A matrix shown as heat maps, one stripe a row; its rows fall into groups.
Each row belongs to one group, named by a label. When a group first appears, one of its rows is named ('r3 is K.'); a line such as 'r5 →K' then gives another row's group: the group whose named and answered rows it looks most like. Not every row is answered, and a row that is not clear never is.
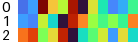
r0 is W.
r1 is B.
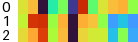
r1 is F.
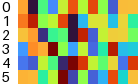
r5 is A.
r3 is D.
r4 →B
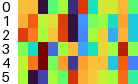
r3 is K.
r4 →F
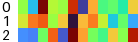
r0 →W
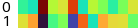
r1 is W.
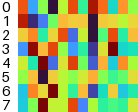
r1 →A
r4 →K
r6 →D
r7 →W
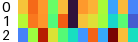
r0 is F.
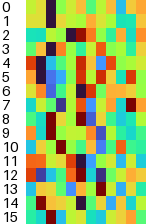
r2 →B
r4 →A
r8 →W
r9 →K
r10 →D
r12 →A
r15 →K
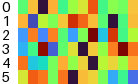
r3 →K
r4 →A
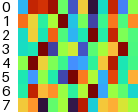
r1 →A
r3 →K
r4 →D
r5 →B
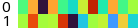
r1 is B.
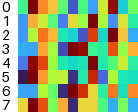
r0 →D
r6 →B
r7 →F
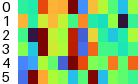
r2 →W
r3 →W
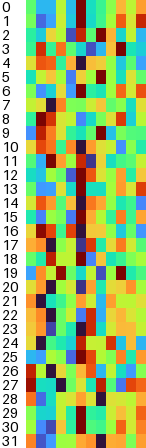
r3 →D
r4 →F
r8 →D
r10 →F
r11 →W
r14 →F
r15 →B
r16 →F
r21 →A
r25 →B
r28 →A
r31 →A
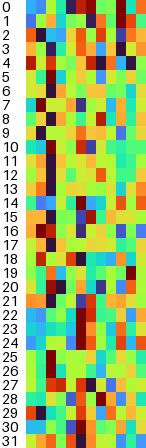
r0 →B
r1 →K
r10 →W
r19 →K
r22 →B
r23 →B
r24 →B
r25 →K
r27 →W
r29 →A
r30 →B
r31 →F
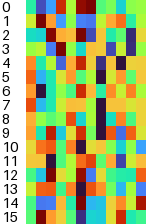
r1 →D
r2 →W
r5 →A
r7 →A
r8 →A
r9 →K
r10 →F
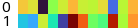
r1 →B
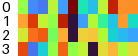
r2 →F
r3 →A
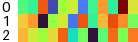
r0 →K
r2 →A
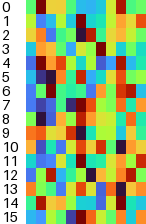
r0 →D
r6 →K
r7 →B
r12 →K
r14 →D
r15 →B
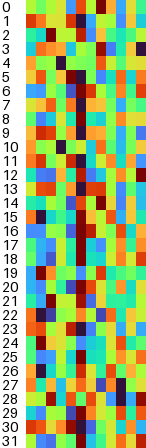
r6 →B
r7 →F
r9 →F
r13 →F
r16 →B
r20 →B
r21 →W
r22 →A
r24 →D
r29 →B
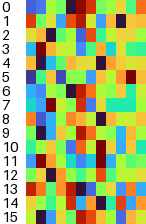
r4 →A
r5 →K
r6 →B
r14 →A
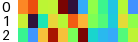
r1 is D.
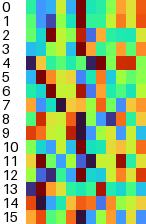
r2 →W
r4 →K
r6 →W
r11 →D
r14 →A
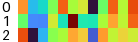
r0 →A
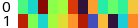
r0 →W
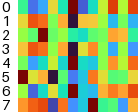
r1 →F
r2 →K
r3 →F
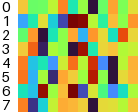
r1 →B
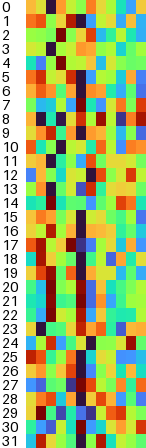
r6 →F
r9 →F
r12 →K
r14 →K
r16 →F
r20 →W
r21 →W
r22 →W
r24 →K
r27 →B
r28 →F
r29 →D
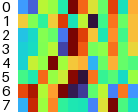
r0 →B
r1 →A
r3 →B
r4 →D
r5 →W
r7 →D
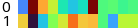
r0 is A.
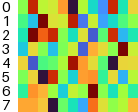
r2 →D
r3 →K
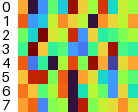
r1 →A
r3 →D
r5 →F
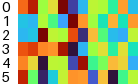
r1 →B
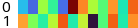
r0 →B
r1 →A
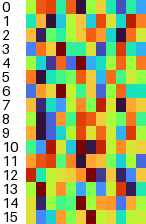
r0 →F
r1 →K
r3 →D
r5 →A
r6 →D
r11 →F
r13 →D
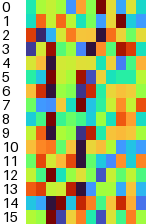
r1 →D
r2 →A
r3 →K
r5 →W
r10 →F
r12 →K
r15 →K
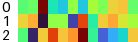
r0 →K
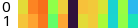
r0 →F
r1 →F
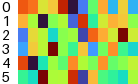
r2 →K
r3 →D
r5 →W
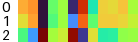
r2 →W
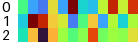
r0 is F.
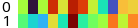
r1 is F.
